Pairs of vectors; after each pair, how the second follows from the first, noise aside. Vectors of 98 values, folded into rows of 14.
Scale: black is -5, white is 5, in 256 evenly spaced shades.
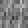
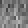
wrapped around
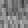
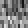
scaled up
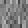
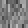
reversed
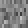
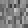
wrapped around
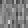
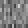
reversed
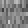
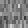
reversed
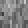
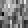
scaled up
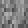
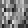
scaled up
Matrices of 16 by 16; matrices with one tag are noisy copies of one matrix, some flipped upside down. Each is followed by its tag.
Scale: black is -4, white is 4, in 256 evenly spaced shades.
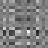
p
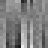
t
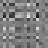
p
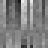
t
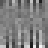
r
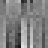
t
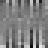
r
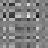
p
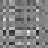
p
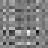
p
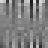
r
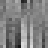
t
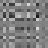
p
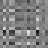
p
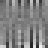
r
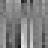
t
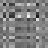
p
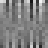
r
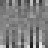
r
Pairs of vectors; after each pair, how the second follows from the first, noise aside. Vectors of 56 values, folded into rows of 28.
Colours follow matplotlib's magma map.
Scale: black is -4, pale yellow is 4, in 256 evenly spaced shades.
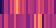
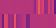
partly zeroed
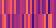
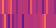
partly zeroed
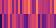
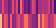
negated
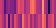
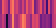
reversed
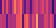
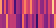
negated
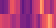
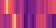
reversed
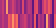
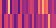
reversed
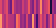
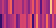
negated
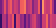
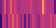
partly zeroed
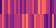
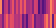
negated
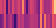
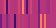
partly zeroed
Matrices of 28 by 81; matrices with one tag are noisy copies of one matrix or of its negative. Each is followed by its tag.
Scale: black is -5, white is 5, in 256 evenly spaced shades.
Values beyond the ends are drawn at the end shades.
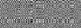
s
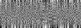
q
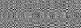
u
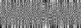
q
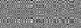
s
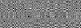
u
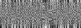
q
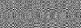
u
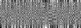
q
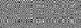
s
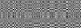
u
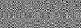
u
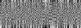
q
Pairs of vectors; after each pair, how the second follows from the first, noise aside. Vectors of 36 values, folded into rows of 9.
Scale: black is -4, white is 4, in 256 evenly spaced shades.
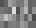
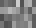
wrapped around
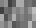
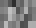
wrapped around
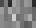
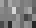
wrapped around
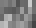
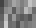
reversed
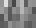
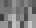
reversed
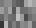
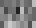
wrapped around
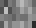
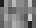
reversed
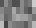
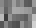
wrapped around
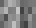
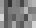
wrapped around
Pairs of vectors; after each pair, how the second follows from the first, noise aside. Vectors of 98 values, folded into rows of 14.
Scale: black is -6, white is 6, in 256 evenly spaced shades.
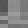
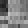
scaled up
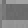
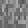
shuffled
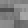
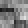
scaled up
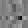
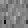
shuffled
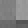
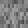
shuffled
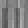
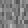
shuffled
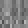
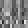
scaled up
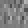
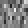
scaled up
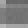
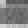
scaled up
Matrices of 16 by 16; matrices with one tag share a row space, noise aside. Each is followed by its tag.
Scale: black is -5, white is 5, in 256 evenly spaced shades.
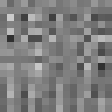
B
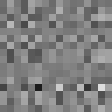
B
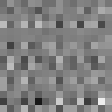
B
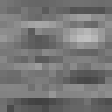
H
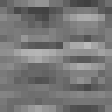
H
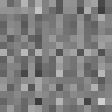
B
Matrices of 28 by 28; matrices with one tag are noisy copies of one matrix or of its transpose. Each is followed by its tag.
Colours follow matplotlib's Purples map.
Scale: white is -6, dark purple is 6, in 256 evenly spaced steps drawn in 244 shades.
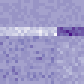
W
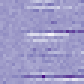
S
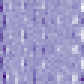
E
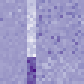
W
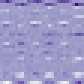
E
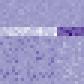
W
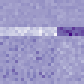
W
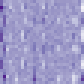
E
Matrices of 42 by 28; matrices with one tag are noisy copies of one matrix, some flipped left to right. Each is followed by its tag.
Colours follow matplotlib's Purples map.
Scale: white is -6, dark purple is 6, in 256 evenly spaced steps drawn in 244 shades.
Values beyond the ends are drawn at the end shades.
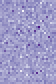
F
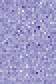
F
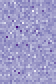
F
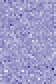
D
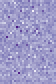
F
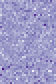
D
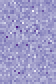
F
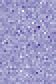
F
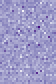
F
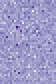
F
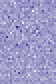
F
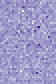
F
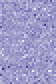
D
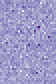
F
